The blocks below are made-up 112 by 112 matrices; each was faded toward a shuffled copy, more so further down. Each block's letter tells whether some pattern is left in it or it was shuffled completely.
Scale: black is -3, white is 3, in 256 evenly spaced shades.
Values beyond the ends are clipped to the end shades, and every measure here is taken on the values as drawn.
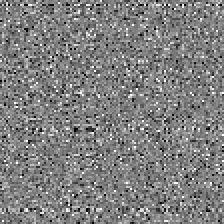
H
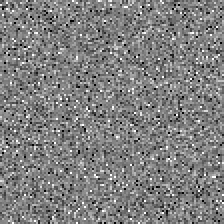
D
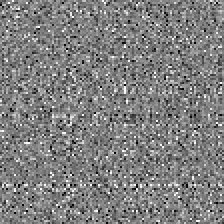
H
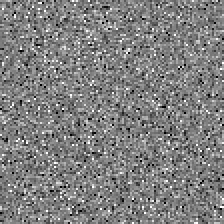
D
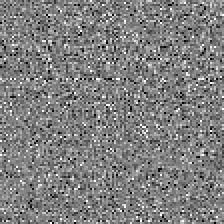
H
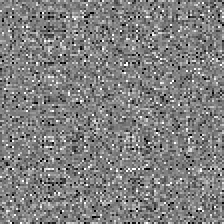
H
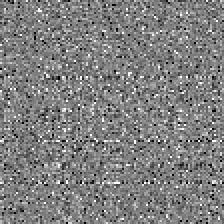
H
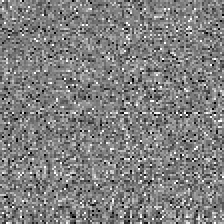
H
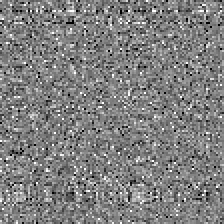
H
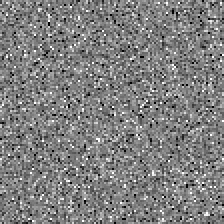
D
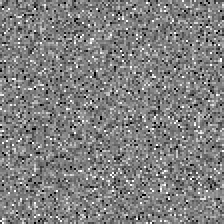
D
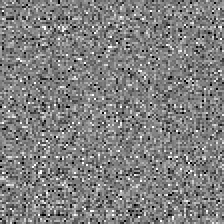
H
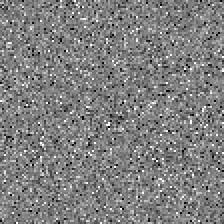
D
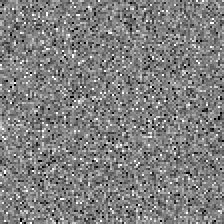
D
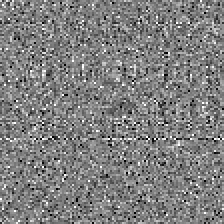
H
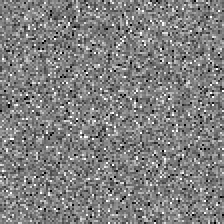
D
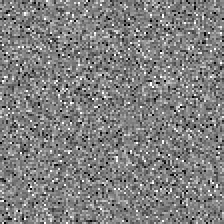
D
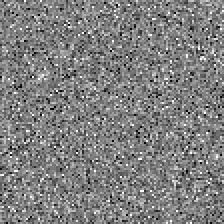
D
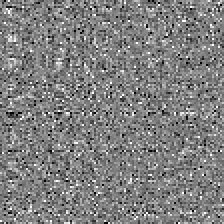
H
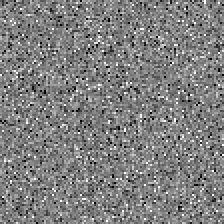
D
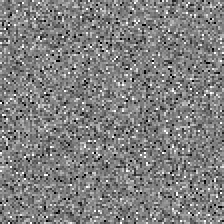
D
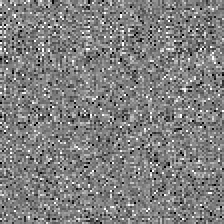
H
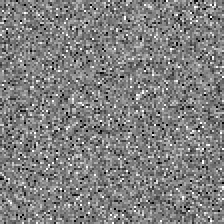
D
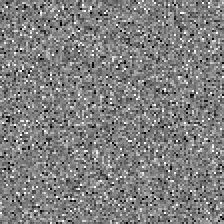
D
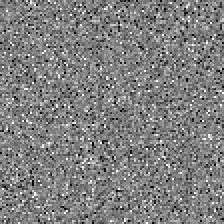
D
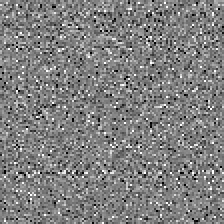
H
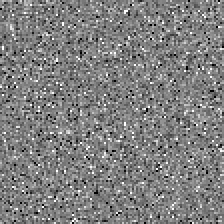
D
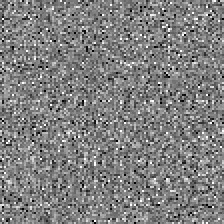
H
